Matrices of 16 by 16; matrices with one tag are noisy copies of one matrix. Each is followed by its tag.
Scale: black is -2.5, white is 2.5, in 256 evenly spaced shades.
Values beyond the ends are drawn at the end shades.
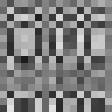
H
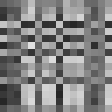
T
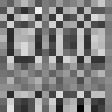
H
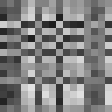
T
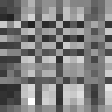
T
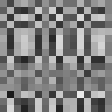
H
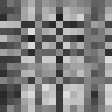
T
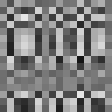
H
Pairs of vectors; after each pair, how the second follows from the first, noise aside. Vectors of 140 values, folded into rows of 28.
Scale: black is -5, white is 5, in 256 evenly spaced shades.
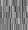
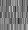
sign-scrambled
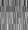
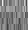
negated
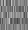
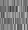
reversed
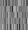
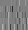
partly zeroed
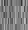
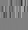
partly zeroed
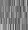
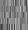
negated
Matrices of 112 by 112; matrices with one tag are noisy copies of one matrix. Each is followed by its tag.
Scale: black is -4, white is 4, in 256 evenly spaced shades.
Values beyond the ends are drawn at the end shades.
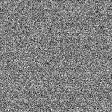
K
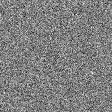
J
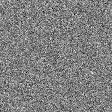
J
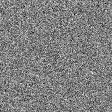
J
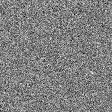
J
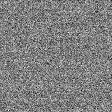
K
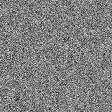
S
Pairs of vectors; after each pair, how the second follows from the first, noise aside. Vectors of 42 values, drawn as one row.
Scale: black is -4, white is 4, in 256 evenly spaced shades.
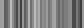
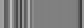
partly zeroed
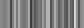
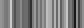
sign-scrambled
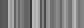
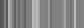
partly zeroed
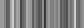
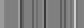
partly zeroed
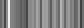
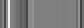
partly zeroed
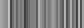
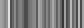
copied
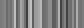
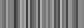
sign-scrambled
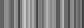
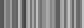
sign-scrambled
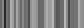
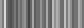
sign-scrambled
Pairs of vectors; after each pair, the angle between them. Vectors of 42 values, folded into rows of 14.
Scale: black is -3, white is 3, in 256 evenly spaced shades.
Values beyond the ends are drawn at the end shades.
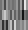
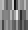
orthogonal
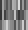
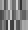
orthogonal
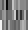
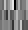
orthogonal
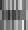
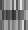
nearly parallel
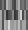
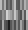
nearly opposite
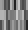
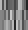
orthogonal
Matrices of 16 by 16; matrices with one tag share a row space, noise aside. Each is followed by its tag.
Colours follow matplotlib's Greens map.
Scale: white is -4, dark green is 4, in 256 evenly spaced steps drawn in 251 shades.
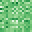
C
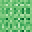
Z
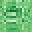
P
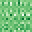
Z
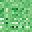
C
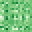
C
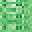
P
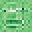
P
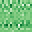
Z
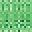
Z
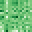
C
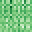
Z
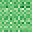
Z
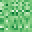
C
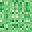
C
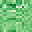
P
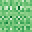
Z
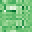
P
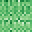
Z
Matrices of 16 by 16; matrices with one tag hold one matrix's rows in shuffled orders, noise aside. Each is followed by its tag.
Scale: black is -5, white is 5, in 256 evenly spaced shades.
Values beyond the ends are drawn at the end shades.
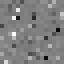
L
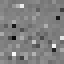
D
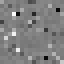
L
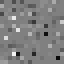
L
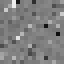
L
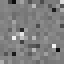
D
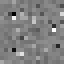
D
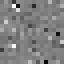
L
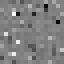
L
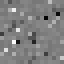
L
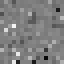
L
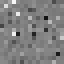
L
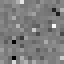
D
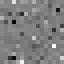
D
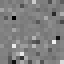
D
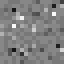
D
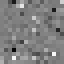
D
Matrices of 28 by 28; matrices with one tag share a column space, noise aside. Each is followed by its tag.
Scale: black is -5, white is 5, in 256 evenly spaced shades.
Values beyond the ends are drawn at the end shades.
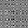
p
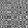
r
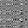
p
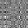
r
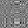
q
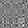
q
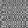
r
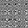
p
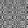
r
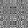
r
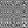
q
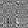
q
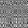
q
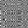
p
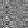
r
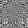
q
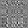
q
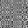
r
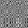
q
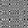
p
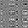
p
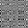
p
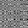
p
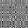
r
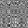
q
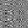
p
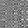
p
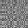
r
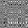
q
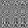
q
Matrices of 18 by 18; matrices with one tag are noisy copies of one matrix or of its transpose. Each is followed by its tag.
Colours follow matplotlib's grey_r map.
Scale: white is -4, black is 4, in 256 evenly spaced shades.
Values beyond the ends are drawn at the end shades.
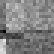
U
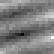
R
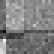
U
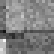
U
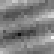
R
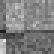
U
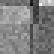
U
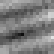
R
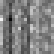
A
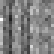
A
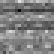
A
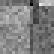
U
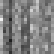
A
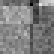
U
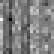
A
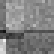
U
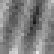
R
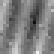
R
